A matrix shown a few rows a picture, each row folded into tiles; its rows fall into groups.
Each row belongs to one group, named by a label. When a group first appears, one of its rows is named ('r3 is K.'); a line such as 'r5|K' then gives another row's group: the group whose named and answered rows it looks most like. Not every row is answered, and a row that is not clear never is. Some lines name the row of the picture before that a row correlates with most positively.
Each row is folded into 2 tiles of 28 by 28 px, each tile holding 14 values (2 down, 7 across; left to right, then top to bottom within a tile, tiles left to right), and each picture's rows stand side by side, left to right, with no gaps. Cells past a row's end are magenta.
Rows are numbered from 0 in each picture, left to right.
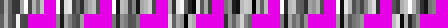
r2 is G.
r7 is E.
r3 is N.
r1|G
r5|G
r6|G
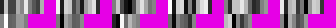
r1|G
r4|E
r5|G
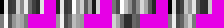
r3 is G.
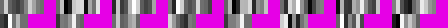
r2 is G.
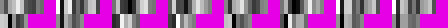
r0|E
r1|G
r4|E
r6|G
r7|G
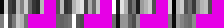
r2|G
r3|G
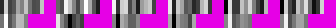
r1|N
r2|G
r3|G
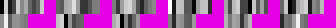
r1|E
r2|E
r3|G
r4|N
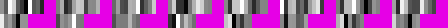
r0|N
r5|G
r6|E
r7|N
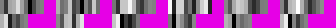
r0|E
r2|E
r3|G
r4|E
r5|E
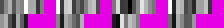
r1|G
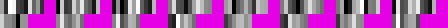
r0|N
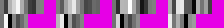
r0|E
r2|E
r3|N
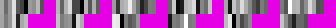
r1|N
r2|E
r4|E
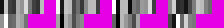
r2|G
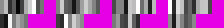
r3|G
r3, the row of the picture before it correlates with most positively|1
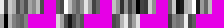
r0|G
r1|N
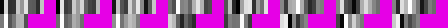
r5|E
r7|E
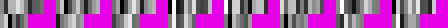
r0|E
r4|G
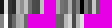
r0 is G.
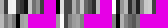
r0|N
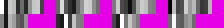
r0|G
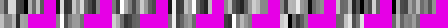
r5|E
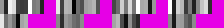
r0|N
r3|G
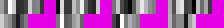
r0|N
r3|N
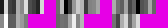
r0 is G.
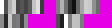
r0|G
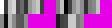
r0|G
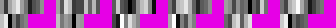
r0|E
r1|N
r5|E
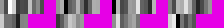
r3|E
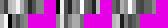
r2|E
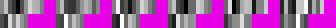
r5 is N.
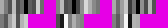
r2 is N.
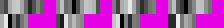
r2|E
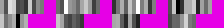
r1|N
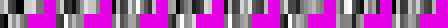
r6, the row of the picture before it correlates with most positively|0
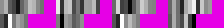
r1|G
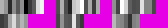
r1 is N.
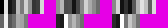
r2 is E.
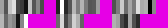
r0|N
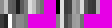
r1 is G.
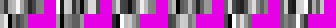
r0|E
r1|G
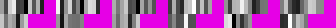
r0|N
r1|G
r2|N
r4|E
